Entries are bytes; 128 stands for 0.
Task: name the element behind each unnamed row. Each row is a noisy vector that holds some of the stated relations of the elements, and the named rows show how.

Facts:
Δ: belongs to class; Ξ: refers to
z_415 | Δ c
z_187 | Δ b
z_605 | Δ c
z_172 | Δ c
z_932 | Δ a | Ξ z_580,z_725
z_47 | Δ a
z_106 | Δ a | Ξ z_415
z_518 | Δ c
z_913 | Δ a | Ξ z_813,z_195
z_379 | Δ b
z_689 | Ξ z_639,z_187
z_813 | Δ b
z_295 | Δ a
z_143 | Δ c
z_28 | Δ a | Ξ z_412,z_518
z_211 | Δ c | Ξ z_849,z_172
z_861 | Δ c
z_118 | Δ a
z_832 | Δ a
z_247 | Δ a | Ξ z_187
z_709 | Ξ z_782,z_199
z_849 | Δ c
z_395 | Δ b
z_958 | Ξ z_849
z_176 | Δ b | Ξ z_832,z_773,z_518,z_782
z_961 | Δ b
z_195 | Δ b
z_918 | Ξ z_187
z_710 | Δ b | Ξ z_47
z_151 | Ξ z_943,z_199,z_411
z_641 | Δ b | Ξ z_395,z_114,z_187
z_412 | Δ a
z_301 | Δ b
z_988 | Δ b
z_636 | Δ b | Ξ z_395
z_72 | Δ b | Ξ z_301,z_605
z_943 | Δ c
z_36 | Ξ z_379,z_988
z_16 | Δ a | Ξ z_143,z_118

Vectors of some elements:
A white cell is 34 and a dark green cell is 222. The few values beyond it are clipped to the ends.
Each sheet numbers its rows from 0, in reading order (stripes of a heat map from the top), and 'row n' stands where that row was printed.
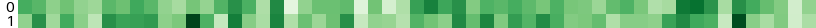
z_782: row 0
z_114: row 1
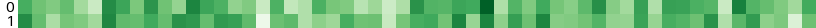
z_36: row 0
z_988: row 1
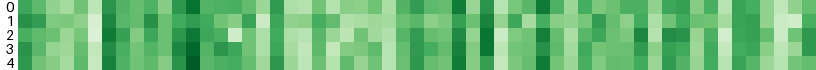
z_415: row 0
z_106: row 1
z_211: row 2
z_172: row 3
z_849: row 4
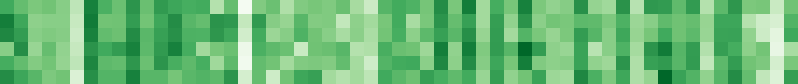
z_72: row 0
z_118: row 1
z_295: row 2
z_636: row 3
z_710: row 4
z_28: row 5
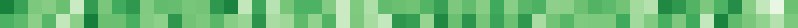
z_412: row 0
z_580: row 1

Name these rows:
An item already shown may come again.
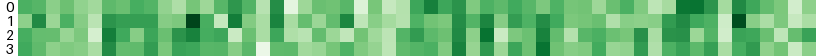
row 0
z_782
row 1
z_114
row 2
z_211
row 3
z_961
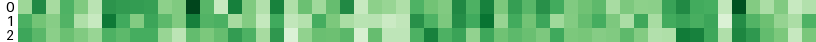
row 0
z_114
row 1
z_958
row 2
z_773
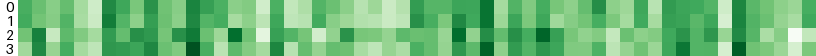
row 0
z_36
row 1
z_958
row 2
z_187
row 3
z_918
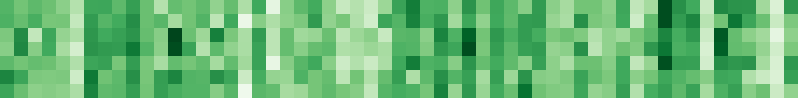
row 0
z_709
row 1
z_176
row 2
z_639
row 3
z_689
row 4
z_709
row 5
z_47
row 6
z_961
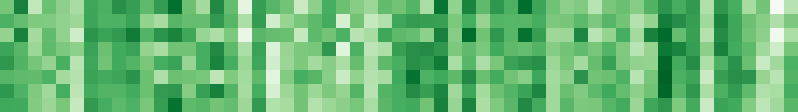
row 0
z_395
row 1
z_411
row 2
z_641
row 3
z_199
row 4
z_518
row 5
z_151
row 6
z_943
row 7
z_861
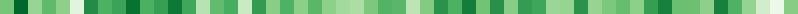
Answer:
z_247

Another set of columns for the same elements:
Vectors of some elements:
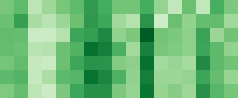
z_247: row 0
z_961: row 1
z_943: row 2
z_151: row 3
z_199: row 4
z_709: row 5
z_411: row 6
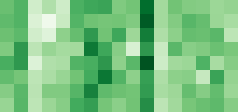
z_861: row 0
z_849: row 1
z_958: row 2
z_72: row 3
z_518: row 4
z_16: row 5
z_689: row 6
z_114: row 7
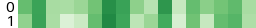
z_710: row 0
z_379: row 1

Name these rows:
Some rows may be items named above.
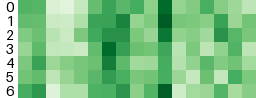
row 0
z_211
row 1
z_943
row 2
z_411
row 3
z_36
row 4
z_641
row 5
z_247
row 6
z_518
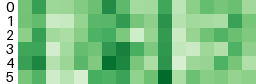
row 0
z_636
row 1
z_47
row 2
z_187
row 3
z_28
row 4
z_176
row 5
z_415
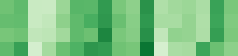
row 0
z_47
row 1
z_295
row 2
z_118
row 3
z_773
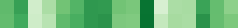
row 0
z_773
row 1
z_782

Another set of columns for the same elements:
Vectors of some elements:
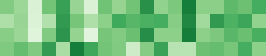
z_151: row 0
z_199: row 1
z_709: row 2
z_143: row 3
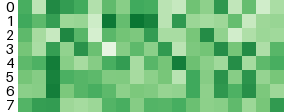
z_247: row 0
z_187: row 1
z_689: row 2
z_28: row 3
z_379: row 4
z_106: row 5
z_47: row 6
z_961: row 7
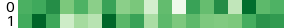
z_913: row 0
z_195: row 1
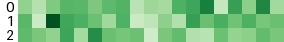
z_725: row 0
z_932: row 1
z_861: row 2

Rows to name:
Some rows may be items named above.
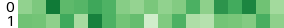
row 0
z_118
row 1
z_415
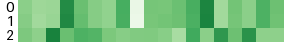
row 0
z_36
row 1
z_36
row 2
z_295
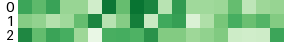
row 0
z_187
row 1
z_518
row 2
z_641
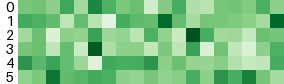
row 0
z_415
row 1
z_176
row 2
z_958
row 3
z_211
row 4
z_636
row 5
z_118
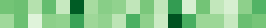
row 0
z_211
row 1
z_958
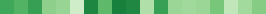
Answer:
z_395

